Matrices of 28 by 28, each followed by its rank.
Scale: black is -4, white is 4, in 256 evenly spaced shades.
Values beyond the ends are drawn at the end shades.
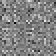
five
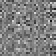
five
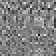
five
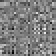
five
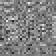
five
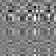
two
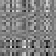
two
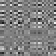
two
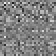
five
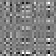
two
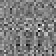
five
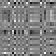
two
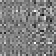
five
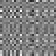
two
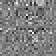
five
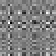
two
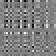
two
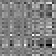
two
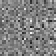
five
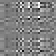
two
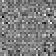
five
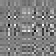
two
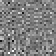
five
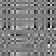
two
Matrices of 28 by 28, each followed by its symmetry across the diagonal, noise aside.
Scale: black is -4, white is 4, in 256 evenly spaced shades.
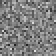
neither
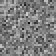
symmetric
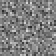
antisymmetric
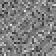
symmetric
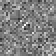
symmetric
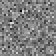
symmetric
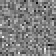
antisymmetric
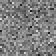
neither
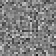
antisymmetric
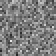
neither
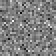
antisymmetric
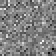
symmetric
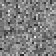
neither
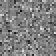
antisymmetric
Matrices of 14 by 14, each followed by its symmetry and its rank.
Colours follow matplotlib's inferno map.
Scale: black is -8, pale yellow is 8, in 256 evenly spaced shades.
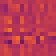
neither, rank three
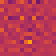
neither, rank three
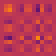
symmetric, rank one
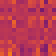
neither, rank three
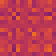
symmetric, rank two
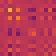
symmetric, rank two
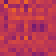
neither, rank three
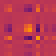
symmetric, rank one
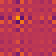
symmetric, rank one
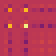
symmetric, rank one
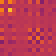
symmetric, rank two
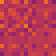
symmetric, rank two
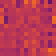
neither, rank three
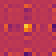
symmetric, rank one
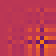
symmetric, rank one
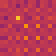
symmetric, rank two
